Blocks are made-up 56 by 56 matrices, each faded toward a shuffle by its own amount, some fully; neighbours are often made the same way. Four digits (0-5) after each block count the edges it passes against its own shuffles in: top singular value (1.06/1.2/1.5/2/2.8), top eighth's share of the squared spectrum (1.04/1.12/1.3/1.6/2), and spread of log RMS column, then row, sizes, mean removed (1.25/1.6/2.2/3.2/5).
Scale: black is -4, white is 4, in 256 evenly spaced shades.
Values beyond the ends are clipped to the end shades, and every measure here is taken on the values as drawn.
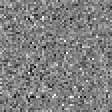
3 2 1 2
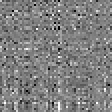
4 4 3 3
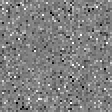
2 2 0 0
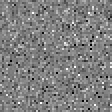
3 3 1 0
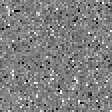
0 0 0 0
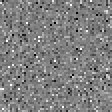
0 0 0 0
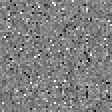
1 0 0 0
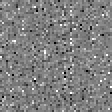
1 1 1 0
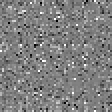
3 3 2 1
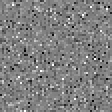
0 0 0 0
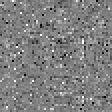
3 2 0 1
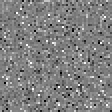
2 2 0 0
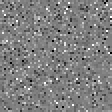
0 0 0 0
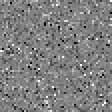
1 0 0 0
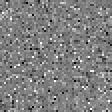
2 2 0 0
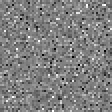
2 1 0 0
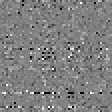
3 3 2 2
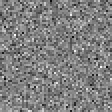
0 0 0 0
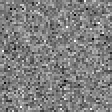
0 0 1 0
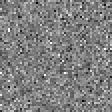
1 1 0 0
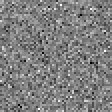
0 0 0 0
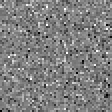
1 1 1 0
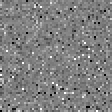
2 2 1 0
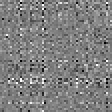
4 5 3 3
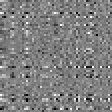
4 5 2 3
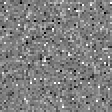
1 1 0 0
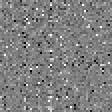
3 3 1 1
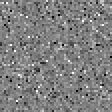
0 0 0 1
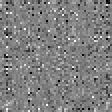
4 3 2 1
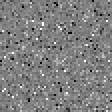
1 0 0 0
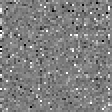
3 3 1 0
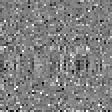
4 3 2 2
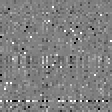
4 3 1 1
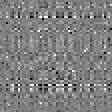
5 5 3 3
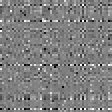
5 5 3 3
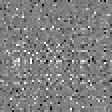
4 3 1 2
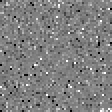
1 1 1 0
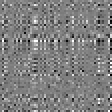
5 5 3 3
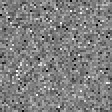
1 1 0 0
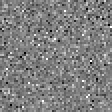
2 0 0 0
